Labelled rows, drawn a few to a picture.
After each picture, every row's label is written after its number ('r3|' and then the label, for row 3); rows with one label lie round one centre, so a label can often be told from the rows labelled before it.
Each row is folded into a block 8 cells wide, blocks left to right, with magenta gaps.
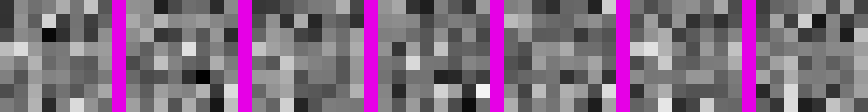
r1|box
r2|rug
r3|box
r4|rug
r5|rug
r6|box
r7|box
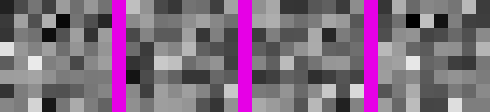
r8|box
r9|rug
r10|rug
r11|box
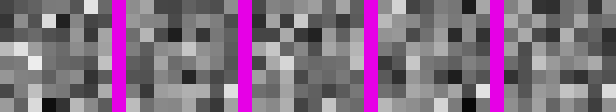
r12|box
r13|rug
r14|box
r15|rug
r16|rug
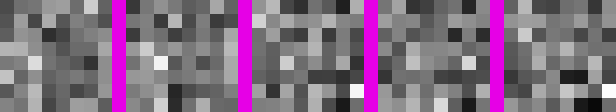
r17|box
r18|box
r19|rug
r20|rug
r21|rug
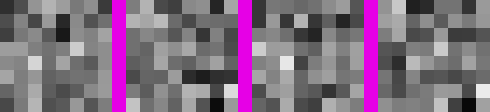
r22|box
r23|rug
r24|box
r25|rug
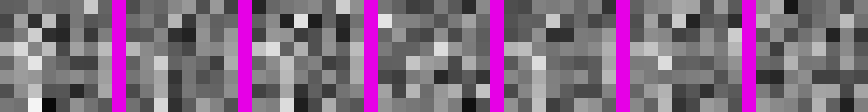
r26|box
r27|box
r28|box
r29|rug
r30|box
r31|box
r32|rug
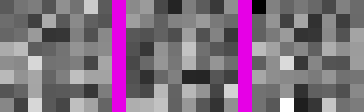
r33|box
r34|rug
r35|box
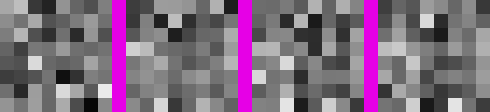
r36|rug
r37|box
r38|box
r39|box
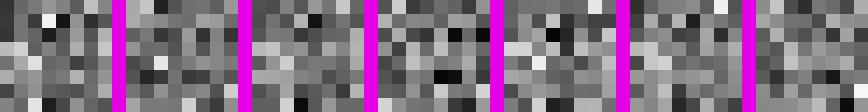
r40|box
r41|rug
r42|box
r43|rug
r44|box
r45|box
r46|rug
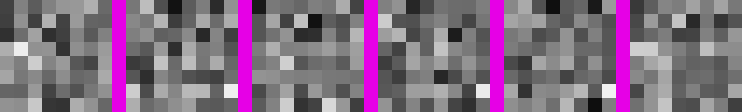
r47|box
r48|rug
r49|box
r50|rug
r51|rug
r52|box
